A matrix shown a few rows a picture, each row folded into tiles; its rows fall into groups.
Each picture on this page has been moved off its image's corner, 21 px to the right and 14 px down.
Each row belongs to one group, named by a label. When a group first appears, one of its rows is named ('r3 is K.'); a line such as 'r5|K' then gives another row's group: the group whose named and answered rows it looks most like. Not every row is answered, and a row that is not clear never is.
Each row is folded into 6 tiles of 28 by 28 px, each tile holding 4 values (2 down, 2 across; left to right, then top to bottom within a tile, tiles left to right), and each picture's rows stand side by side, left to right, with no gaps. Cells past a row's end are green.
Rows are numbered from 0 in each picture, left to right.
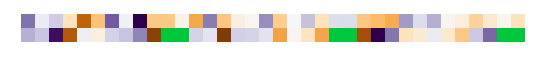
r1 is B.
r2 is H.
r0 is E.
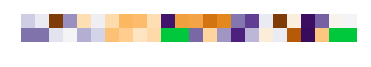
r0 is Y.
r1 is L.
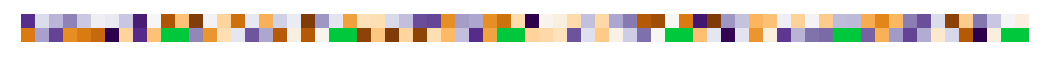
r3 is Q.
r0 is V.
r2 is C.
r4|V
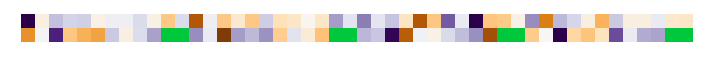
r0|V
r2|E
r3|V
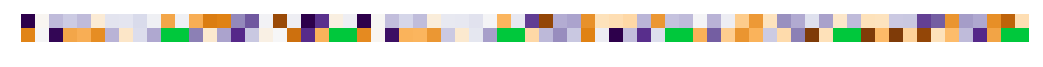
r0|V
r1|L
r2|V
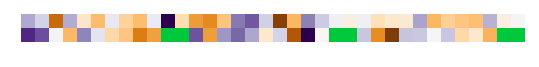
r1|L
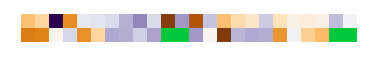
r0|C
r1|B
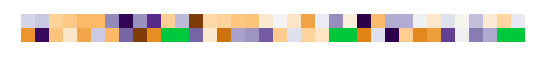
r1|B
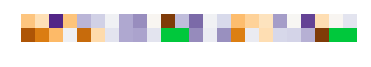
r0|C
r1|E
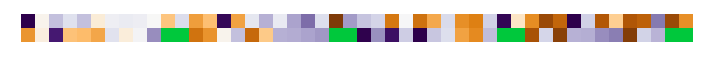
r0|V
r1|C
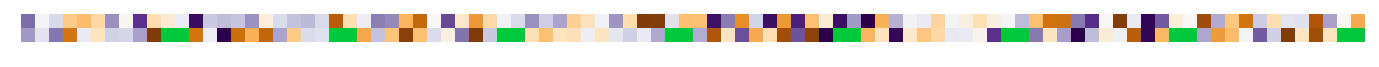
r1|V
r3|Q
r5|V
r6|L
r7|B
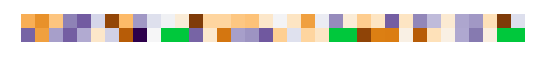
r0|L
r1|B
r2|C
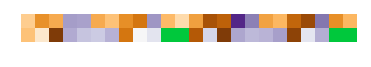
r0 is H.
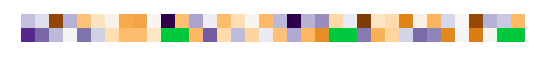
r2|B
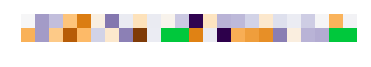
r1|V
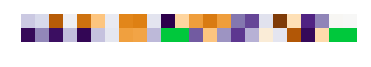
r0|Y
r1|L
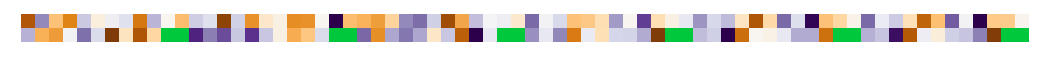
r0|B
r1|Y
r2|L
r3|E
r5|E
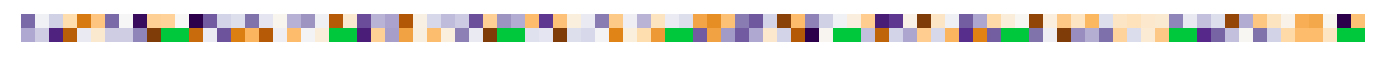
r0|E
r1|V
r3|B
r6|B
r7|Y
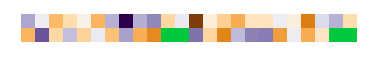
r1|B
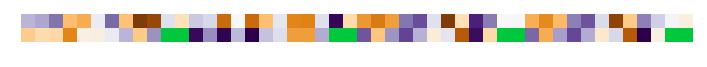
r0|Q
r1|Y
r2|L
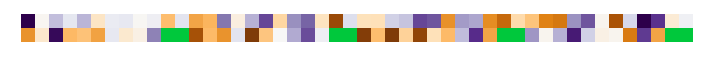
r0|V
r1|C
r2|C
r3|L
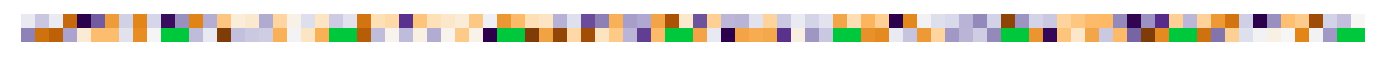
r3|C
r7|H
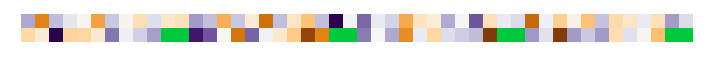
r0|V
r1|Y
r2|E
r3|B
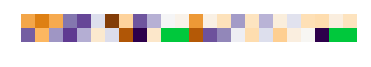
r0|L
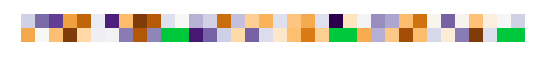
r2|Q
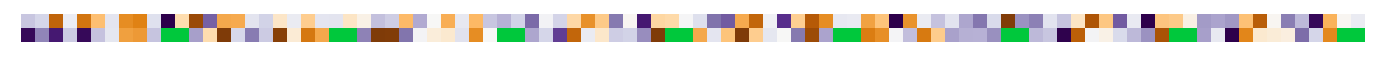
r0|Y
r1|B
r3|E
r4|Q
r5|C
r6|E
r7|E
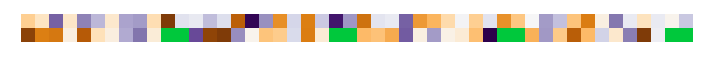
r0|C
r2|H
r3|Q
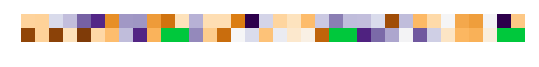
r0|C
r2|Y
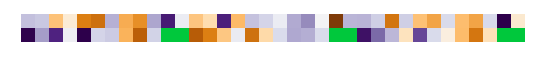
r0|Y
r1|C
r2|Y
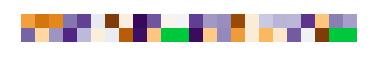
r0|L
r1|E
